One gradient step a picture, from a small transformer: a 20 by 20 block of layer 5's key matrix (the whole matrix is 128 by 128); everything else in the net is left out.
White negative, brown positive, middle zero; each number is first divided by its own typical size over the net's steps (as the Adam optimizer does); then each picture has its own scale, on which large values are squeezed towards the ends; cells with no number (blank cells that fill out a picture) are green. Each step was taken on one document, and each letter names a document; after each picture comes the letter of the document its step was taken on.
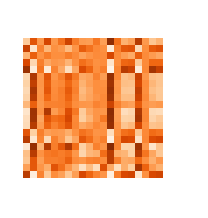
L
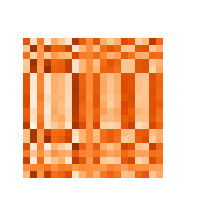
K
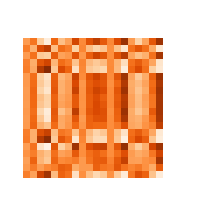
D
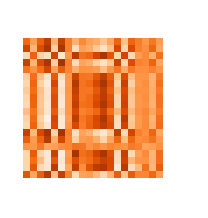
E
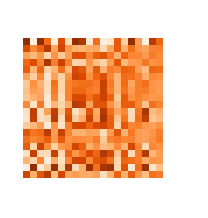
E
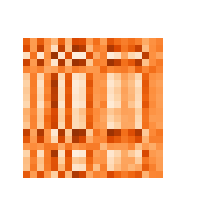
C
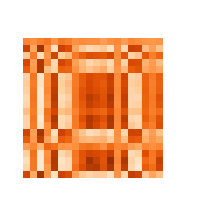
E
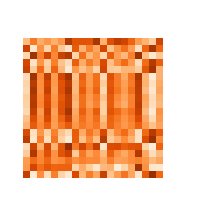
K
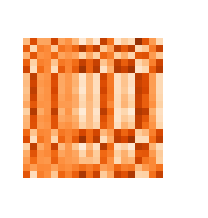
L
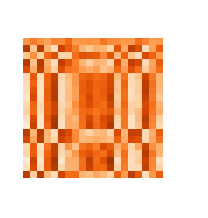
E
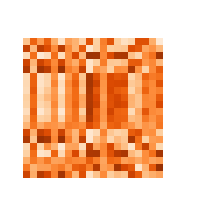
D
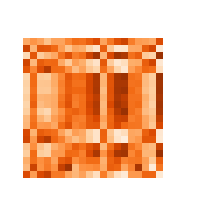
K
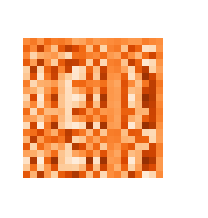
E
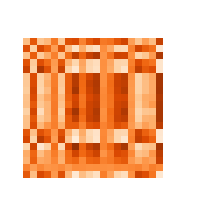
D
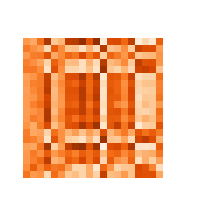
K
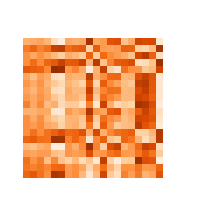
L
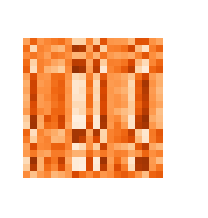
D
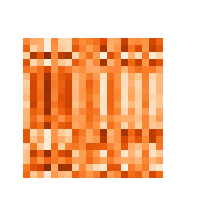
C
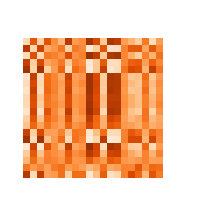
D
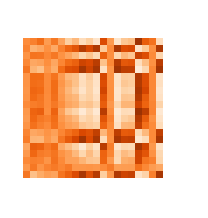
L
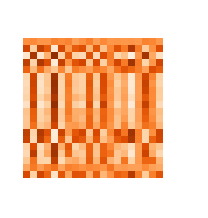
C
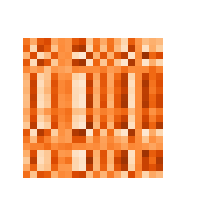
E
